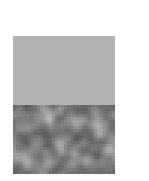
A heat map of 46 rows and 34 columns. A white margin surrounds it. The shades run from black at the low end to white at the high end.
The table splits into 2 rows of 1 panel. Panel 1,1: high, flat. Panel 2,1: middling, blotchy.
